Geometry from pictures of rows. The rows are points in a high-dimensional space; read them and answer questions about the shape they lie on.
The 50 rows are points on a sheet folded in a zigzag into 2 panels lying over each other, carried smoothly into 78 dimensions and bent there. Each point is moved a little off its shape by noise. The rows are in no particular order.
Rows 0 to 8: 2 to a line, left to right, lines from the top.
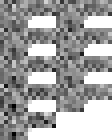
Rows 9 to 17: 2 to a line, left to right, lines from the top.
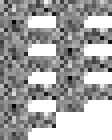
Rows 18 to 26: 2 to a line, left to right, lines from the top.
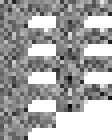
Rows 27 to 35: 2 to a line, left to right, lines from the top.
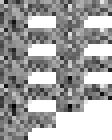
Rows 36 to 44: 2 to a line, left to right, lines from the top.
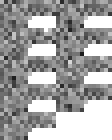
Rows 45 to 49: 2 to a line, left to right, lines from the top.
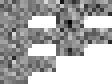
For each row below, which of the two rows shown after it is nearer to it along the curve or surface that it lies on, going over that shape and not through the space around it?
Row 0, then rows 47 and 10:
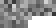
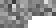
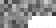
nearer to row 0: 47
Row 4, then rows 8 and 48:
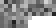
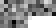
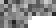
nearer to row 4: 8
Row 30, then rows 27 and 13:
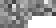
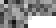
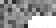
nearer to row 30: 13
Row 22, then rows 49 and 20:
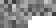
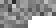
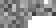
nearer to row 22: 49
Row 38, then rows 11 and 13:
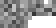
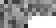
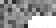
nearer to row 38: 11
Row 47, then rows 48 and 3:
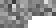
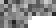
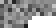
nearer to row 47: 3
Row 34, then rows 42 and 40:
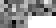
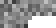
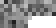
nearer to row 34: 40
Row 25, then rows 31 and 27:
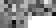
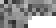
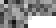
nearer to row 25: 31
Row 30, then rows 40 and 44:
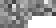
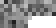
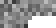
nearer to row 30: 40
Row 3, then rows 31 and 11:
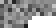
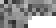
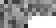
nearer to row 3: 31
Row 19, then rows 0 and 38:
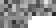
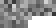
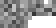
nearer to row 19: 38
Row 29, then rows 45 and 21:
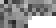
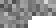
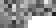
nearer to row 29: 21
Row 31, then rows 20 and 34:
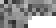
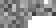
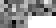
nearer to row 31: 34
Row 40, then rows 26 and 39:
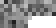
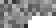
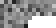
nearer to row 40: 39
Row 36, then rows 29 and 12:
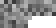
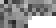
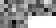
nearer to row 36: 29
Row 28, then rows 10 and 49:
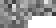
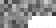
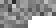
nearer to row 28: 49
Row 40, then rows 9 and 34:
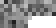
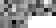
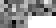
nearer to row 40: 34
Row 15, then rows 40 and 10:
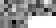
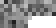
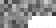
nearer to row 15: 10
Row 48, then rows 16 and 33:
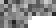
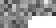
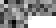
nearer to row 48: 16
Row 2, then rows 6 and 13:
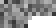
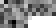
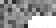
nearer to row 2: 6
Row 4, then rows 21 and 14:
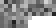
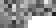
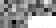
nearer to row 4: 21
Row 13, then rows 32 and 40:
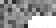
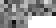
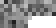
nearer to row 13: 40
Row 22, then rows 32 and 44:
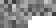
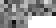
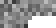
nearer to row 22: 32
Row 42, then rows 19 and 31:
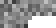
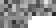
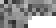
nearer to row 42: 19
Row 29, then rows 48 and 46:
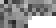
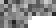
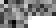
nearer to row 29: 46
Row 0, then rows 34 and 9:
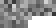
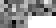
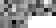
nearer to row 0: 34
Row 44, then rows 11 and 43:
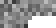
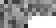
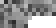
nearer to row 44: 11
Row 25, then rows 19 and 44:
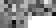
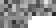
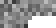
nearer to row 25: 19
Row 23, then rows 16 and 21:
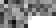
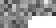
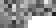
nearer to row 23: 16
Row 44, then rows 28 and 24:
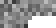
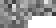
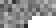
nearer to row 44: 24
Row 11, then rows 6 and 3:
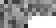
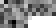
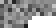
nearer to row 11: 6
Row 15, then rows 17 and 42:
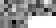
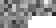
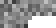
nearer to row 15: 17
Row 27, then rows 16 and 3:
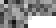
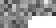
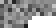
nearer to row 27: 16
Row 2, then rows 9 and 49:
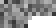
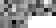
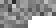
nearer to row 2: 9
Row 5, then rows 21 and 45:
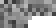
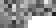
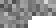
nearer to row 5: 21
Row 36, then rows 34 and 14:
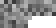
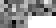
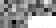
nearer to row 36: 34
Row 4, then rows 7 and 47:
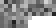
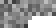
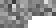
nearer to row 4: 47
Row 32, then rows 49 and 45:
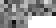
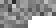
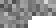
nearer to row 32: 49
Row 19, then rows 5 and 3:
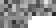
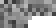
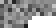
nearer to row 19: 5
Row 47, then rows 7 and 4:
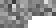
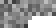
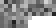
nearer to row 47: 4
